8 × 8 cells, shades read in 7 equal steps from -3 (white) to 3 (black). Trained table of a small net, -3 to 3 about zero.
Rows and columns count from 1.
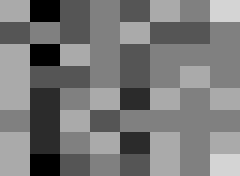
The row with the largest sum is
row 2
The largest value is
3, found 3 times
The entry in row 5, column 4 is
-1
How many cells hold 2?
5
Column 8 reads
-2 0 0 0 -1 0 -1 -2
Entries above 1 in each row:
1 0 1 0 2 1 2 1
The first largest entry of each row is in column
2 1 2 2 2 2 2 2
